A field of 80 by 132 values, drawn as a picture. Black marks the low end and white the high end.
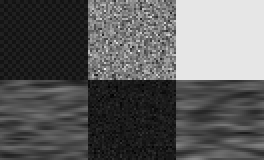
It is made of 2 by 3 panels. Panel 1,1: very low, checkered, faint in contrast. Panel 1,2: middling, fine-grained, strong in contrast. Panel 1,3: very high, flat. Panel 2,1: low, streaked across. Panel 2,2: very low, fine-grained, faint in contrast. Panel 2,3: low, streaked across.
